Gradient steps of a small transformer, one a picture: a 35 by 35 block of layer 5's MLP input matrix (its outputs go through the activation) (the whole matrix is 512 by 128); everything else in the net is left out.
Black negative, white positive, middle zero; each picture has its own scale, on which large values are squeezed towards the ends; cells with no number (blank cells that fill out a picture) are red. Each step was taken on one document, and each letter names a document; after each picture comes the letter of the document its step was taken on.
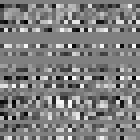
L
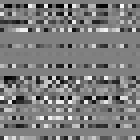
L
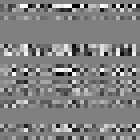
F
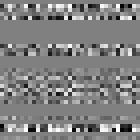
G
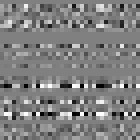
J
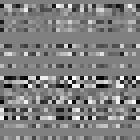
L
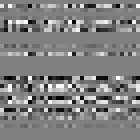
L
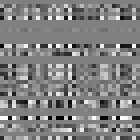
G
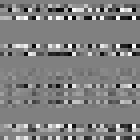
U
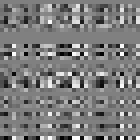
J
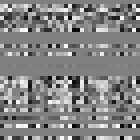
L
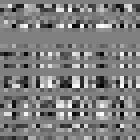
J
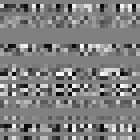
F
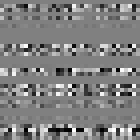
U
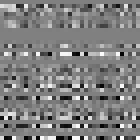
J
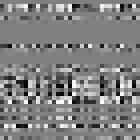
F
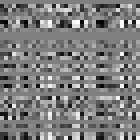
J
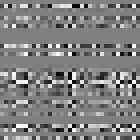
F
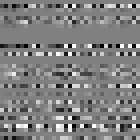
F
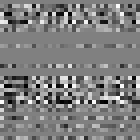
L
